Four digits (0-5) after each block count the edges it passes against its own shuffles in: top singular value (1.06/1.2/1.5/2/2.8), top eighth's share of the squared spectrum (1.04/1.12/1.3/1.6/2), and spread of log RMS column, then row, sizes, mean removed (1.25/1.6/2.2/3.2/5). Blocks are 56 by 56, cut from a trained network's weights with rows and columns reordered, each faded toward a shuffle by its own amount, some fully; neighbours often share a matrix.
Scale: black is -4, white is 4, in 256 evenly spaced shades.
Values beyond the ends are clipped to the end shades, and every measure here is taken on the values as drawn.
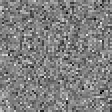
2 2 1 0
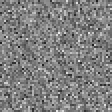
0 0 0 0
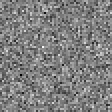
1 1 0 0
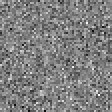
0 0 0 0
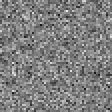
3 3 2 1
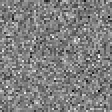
2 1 0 0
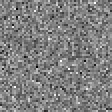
0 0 0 0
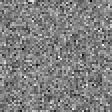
0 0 0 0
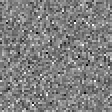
0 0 0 0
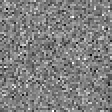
0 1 0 0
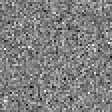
0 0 0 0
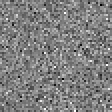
1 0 0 0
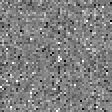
1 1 1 0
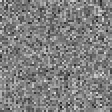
3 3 1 0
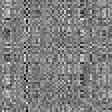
4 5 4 2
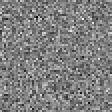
3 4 1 2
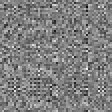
4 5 3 2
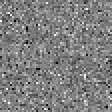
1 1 1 0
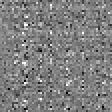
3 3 3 0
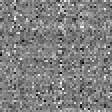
2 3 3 0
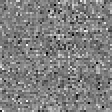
2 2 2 0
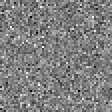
1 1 0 0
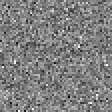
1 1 0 0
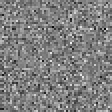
2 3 1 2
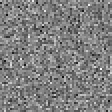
1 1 0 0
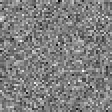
3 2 0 0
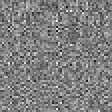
4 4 2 2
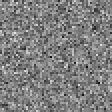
0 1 0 0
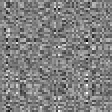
4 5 3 2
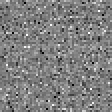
1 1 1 0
